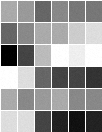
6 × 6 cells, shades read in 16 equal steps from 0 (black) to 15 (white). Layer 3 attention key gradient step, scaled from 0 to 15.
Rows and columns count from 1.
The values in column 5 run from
1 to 14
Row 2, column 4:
10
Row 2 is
6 8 10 10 12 13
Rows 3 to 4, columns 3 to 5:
11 15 14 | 6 4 4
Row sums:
47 59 59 45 53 35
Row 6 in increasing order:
1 2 2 4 13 13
